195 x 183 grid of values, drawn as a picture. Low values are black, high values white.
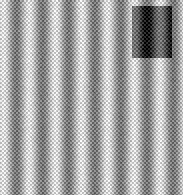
Stripes running up and down repeat 7 times from left to right. An odd patch, lower than its surroundings, sits in the top right. The top right is the ninth with the lowest average.
